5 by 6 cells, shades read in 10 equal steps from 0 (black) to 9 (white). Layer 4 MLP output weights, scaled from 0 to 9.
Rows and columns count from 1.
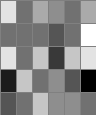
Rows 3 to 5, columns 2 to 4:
4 7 2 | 7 4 5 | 4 7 5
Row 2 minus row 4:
3 -3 0 -2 1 9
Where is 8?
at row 1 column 1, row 3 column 1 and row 3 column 6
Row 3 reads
8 4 7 2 7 8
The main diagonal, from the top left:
8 4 7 5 5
